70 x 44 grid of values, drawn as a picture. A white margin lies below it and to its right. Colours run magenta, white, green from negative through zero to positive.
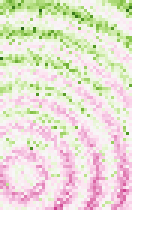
Slope: up to the top. Rings: centred on the bottom left. Odd rows or columns: none.
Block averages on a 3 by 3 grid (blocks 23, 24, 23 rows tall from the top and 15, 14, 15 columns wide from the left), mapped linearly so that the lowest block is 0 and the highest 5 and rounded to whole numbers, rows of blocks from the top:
554
332
110
